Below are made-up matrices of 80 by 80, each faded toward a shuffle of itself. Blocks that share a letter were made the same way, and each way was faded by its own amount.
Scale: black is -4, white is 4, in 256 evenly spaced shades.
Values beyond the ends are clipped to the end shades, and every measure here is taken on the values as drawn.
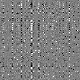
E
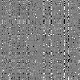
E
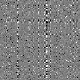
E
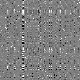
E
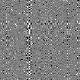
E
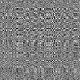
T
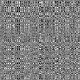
T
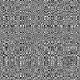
T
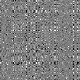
E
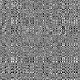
T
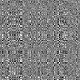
T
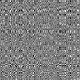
T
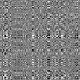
T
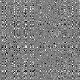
E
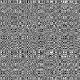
T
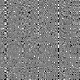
E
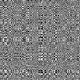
T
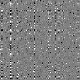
E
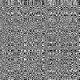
T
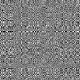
T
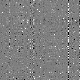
E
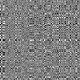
T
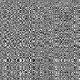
T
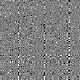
E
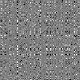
E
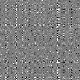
E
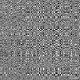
T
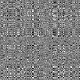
T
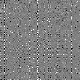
E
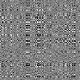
T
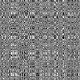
T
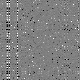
E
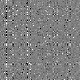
E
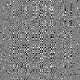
E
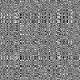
T
